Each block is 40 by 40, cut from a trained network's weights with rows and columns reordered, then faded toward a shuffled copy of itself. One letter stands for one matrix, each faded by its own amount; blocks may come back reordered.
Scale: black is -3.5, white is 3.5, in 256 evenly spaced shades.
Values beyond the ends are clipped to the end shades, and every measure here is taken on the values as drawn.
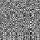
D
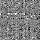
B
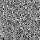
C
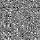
C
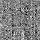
B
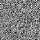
D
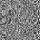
D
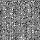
B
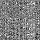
B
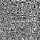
C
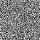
C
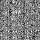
B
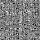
B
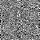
C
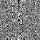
C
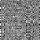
D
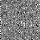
C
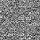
D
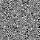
C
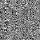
C
